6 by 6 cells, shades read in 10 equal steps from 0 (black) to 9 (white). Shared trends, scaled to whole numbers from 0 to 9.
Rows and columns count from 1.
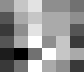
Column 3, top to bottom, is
8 7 8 9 4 9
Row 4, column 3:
9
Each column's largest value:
5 7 9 9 7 6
